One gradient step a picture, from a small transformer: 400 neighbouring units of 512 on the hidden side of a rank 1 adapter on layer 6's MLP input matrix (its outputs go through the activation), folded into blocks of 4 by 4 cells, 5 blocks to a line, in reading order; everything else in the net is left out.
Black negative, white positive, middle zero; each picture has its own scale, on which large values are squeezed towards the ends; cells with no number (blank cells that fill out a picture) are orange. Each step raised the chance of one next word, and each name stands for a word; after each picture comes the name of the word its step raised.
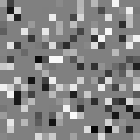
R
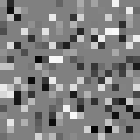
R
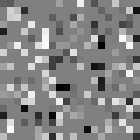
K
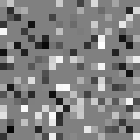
K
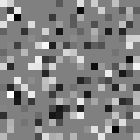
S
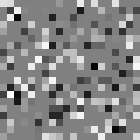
S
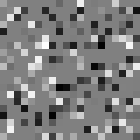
K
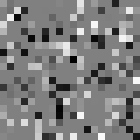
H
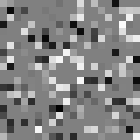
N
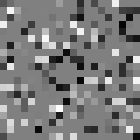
N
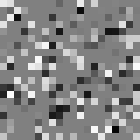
S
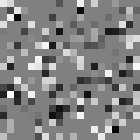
S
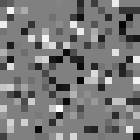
N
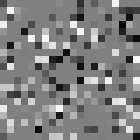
N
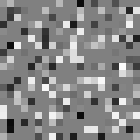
S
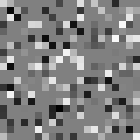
N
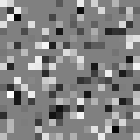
S
